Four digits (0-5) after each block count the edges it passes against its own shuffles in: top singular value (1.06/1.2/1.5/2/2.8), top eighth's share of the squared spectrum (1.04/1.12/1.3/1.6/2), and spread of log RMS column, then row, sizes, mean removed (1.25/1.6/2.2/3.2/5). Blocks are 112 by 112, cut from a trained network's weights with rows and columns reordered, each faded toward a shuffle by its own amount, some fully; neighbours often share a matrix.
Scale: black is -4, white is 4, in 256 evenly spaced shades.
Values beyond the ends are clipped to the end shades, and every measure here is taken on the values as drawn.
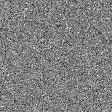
1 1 0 0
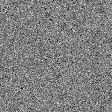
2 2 0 0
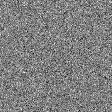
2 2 0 0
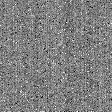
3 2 0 1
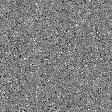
0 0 0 0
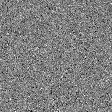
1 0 0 0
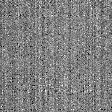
4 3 1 2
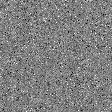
0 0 0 0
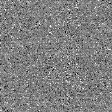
2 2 2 0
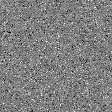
0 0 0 0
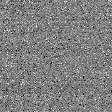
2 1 1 0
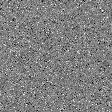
0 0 0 0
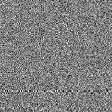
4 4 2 2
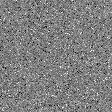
0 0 0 0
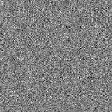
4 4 2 2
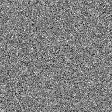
2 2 0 0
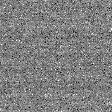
2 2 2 0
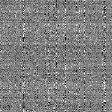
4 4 4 0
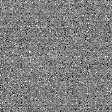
2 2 2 0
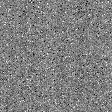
1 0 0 0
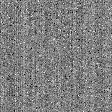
3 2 0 1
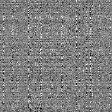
4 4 4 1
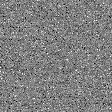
1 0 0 0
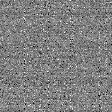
2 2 2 0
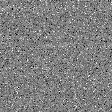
1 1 0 0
